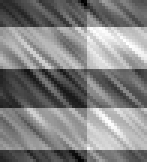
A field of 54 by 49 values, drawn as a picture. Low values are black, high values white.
Average level on the scale: 50%. Stripes: horizontal, repeating 2 times. Seam: vertical, 60% of the way across, the right part higher.
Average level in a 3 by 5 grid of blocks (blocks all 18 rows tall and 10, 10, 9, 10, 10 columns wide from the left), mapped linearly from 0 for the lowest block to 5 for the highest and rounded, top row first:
1 2 2 4 3 / 0 1 0 3 2 / 2 2 2 5 4
